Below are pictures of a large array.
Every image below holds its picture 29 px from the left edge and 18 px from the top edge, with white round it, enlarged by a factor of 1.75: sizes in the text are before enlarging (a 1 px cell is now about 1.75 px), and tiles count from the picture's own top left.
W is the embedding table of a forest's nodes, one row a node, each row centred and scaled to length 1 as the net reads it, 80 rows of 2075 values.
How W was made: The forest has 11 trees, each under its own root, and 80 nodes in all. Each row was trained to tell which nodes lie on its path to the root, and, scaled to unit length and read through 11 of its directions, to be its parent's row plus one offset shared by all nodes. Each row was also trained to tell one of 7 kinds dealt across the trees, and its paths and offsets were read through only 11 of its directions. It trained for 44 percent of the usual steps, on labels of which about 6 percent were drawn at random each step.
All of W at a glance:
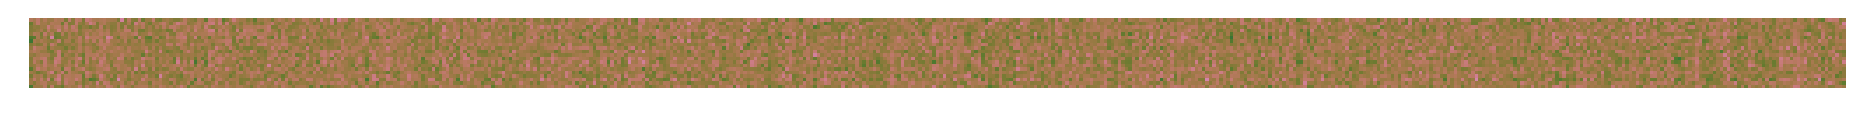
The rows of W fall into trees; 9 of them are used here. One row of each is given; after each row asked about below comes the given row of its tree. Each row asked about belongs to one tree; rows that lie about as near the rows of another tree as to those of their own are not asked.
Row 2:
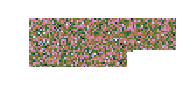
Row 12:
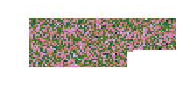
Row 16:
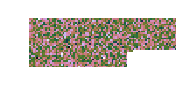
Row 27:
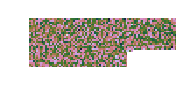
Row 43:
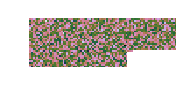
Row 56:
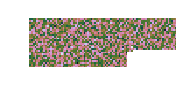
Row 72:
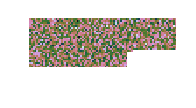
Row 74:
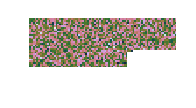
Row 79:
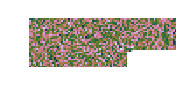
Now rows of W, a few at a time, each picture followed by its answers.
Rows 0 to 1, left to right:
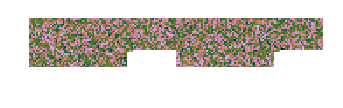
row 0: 79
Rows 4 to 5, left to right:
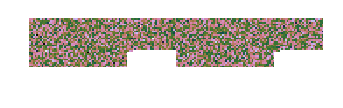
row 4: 72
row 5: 2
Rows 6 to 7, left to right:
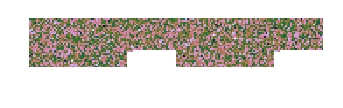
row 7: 27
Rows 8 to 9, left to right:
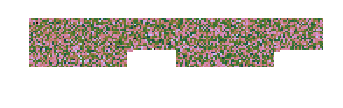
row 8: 27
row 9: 12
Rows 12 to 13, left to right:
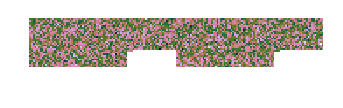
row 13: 27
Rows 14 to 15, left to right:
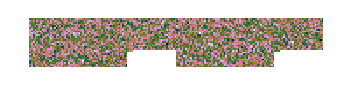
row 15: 2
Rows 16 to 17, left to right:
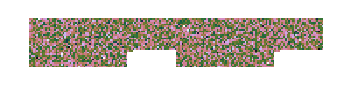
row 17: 12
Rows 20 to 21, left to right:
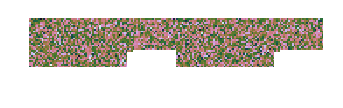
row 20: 12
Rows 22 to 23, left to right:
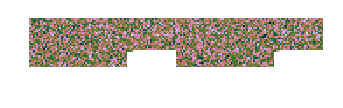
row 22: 79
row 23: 79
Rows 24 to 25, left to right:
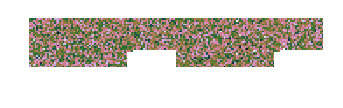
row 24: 2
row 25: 79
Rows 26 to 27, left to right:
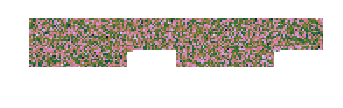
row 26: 12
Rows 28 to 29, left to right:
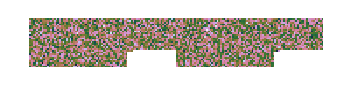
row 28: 12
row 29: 16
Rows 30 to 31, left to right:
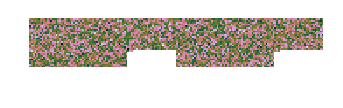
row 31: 72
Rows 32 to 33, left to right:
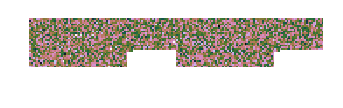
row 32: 27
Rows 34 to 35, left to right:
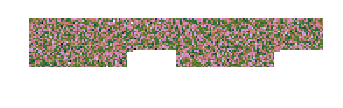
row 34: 74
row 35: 72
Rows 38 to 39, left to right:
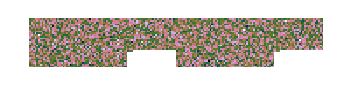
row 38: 74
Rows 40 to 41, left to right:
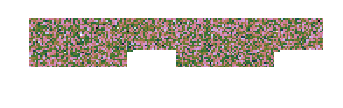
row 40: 2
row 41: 74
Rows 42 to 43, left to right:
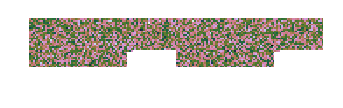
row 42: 56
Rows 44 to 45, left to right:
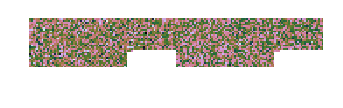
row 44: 79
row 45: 27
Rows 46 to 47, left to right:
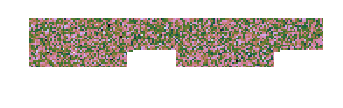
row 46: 43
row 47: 27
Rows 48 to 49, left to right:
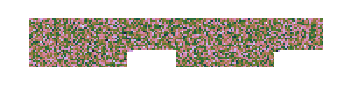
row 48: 27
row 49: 79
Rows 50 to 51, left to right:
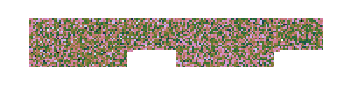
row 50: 2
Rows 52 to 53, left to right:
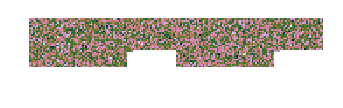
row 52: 16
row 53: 27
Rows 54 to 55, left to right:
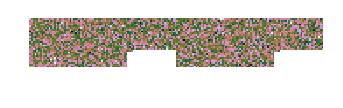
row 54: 27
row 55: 12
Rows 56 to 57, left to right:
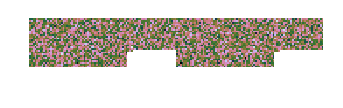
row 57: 79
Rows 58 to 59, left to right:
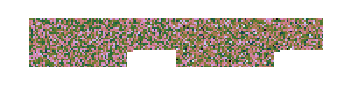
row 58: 72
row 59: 2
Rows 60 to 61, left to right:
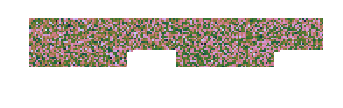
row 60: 12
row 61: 74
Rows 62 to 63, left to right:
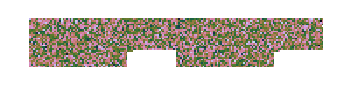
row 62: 2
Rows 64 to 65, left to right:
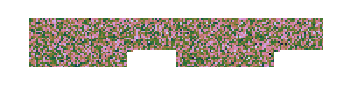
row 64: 74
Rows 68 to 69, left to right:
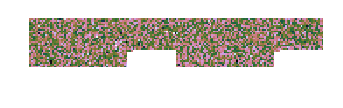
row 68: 56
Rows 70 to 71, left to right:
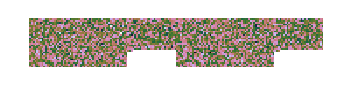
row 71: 43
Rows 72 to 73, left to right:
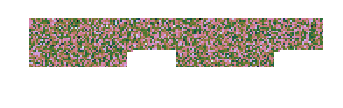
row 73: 79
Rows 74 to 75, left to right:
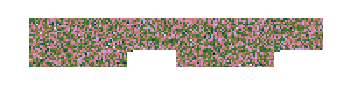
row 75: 2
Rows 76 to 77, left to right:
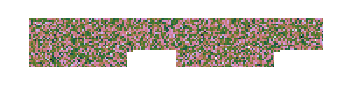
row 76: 79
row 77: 2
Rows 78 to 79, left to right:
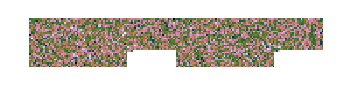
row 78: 12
